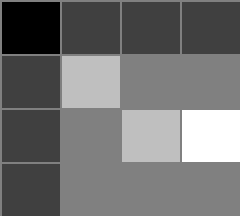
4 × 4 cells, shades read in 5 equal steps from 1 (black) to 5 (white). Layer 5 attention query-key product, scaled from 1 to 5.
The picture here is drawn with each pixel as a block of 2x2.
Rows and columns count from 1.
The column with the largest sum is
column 4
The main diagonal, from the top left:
1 4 4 3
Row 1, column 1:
1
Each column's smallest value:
1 2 2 2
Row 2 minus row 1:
1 2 1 1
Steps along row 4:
up same same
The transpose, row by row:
1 2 2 2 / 2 4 3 3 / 2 3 4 3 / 2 3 5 3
